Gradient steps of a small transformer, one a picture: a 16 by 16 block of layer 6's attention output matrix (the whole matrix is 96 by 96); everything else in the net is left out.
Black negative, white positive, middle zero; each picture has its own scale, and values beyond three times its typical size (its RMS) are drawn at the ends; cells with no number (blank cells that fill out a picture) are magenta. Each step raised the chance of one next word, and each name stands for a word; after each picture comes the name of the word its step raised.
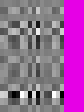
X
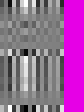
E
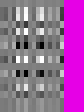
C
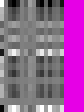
E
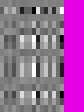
X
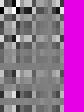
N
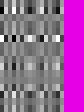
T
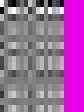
N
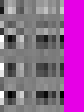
X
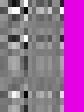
N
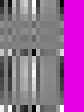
E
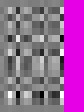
T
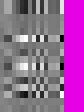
T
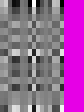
E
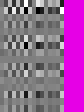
N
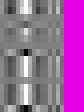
E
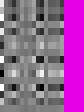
C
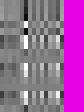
X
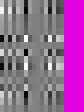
T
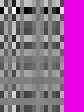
N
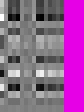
C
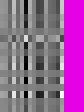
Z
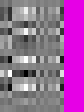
C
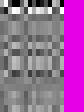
N
